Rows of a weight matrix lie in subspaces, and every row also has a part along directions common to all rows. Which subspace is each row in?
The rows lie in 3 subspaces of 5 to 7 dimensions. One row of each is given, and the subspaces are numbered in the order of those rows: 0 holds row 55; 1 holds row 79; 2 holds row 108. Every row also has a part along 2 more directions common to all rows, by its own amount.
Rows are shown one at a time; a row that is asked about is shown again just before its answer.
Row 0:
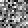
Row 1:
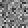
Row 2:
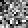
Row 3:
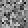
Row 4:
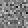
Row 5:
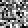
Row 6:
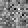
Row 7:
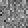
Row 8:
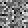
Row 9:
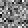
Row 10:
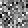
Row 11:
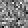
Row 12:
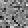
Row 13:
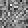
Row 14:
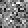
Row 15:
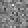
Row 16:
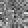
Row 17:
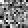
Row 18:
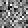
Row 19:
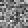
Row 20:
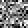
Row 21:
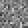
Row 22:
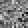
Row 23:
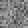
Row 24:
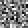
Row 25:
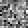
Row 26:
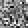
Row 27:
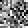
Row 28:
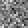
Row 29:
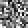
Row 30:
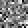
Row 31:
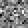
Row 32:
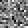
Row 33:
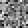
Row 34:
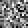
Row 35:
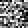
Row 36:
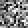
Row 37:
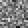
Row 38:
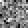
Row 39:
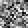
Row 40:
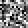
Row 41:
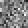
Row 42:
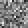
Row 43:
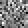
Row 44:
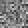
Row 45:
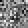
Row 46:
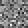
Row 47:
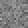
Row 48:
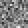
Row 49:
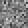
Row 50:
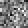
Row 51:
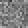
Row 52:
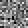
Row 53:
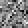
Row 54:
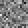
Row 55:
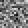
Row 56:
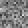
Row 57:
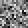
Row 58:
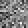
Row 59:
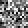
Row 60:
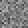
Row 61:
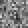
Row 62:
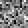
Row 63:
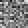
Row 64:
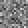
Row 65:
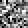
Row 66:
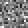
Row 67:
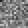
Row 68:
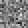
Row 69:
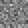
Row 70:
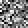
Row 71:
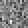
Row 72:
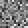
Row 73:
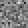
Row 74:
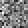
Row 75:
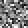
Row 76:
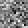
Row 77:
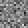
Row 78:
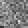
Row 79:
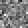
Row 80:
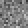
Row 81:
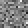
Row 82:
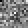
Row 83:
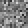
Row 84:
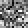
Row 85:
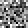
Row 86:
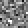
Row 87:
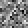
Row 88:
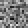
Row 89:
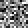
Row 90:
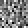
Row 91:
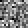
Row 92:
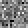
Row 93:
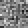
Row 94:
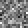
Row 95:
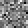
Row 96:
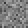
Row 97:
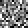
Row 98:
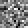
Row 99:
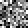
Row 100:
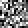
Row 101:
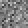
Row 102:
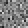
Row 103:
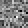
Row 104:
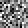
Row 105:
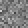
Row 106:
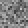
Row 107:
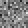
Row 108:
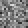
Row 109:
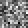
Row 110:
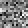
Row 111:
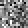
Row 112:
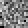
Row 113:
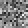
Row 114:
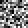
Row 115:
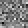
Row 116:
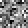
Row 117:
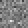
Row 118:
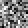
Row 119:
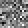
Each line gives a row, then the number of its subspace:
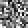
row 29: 2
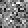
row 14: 2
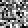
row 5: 0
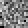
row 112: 0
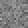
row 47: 2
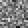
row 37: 0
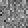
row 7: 0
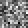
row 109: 0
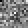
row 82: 0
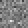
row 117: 1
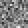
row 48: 0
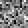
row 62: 0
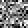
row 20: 1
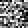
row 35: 2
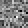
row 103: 2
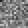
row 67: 0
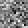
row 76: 0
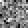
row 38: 0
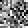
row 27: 0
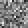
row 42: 2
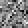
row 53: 1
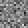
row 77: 0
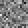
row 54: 1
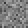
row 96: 2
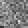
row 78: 0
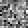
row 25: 0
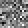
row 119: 2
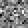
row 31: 1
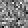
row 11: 0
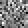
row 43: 2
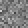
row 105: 1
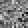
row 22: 2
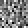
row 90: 1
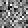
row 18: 2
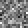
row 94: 1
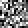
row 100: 1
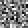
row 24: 2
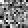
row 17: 0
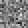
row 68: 1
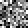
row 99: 0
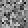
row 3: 1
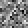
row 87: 1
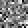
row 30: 1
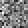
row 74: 1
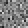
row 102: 0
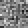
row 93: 0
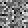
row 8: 2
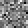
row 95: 1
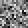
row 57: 2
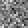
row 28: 0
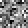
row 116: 1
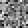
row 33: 1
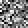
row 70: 1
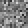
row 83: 2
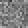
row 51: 2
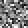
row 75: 1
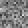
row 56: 2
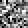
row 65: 1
